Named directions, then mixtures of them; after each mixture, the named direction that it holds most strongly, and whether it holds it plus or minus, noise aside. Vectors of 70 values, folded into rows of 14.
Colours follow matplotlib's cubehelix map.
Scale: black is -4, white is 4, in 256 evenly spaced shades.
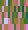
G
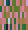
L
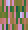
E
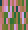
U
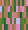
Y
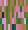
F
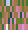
L, minus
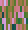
F, plus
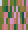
U, minus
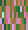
F, minus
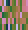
L, plus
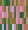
E, minus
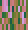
U, plus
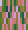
U, minus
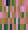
L, plus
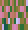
Y, plus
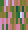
E, plus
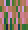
L, plus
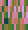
G, minus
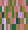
F, plus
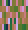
L, plus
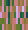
E, minus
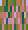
U, minus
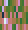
G, plus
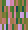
E, plus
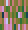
G, plus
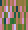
U, plus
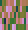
F, minus
